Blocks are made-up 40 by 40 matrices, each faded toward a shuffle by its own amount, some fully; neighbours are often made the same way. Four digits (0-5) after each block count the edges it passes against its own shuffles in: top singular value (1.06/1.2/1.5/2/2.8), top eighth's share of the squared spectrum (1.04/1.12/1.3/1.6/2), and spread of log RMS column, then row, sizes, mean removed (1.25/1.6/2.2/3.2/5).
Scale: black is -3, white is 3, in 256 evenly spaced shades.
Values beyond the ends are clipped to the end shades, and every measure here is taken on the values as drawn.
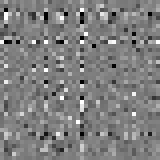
4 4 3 2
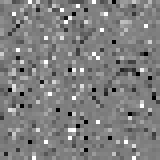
2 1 0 0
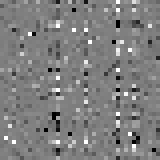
4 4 2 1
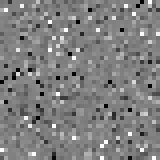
0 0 0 0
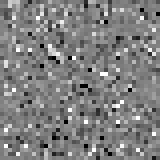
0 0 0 0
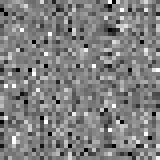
3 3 1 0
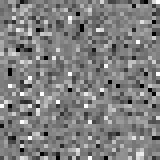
3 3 1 1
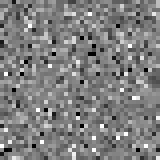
0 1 0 0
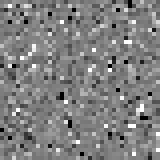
2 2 0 0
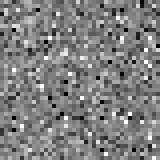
1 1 0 0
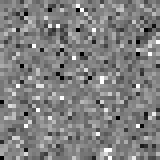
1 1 0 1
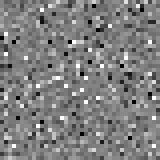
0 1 0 0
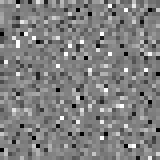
2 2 1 0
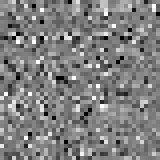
3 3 1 1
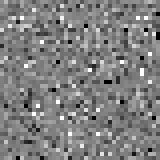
2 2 0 0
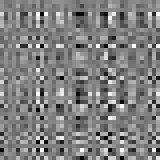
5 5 4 4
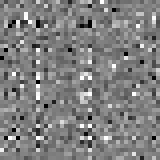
4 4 2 1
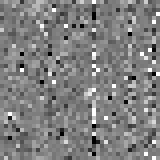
2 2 2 0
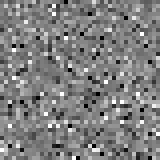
0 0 0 0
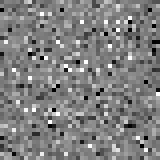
0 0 0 0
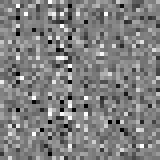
2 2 2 0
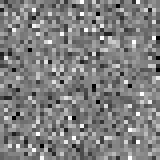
0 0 0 0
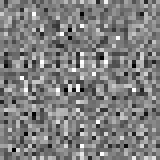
3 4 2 2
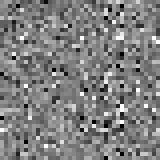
1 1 2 0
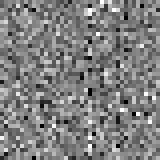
1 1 1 0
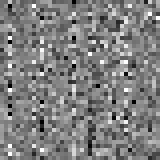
1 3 3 0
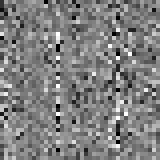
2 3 3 0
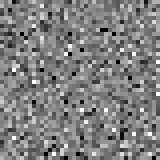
1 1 1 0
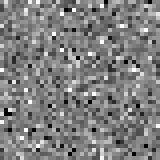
0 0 0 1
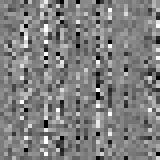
2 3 4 0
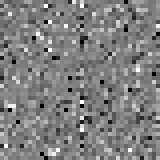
1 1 1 0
